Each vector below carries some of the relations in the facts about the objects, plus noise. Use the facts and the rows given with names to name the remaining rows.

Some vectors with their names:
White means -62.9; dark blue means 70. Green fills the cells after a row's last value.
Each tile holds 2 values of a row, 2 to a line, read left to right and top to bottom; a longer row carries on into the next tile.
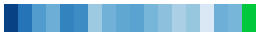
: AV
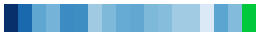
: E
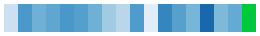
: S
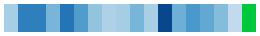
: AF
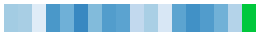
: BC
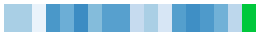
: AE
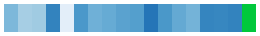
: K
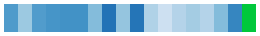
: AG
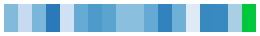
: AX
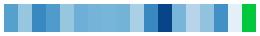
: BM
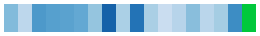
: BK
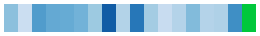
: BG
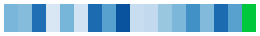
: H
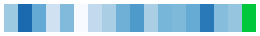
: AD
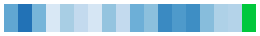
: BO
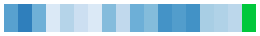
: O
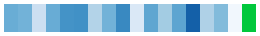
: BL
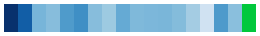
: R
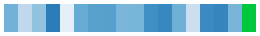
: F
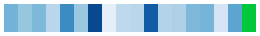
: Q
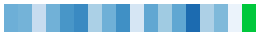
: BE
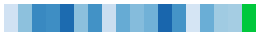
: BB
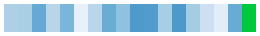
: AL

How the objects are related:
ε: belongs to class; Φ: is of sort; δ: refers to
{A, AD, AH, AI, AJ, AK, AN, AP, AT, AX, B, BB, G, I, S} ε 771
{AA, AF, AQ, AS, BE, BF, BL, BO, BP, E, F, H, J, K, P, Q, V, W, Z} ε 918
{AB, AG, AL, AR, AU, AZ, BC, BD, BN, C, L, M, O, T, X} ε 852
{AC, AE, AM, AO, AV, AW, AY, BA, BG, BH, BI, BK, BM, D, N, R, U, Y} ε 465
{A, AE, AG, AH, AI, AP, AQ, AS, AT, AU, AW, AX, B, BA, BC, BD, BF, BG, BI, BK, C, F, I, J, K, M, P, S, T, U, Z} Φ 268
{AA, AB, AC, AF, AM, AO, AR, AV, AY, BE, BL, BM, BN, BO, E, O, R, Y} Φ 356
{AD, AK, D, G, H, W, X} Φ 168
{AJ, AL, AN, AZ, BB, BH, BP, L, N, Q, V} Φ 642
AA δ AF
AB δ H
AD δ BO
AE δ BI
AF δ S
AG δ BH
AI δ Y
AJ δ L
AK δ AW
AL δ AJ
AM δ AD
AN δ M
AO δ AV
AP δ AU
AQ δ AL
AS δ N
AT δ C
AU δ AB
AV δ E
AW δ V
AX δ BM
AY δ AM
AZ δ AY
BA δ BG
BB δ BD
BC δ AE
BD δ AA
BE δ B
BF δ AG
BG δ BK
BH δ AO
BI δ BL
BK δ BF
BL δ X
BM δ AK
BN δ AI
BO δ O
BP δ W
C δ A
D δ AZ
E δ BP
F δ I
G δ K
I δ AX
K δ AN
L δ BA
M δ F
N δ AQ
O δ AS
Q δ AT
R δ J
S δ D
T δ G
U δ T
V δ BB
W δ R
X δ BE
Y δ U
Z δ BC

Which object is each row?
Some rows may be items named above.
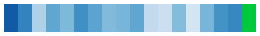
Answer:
J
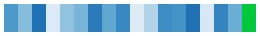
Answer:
AB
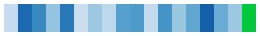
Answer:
D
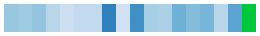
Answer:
AQ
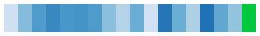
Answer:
BD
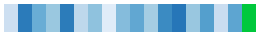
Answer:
AZ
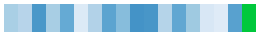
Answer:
AJ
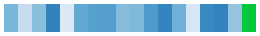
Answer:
I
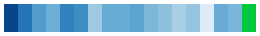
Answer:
AV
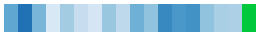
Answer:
BO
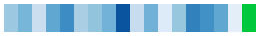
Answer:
X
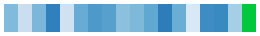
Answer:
AX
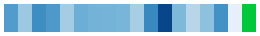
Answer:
BM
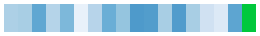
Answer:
AL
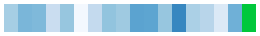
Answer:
N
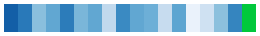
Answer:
BP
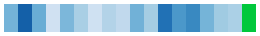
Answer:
AM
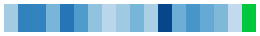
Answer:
AF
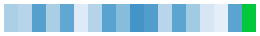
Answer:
AJ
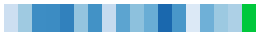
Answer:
V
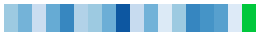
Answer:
X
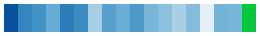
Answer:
AO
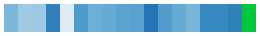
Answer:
K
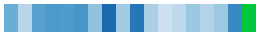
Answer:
BF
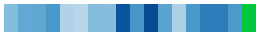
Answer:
G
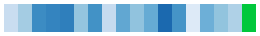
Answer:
V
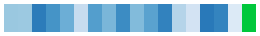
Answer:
AK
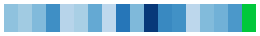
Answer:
AN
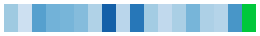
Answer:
BA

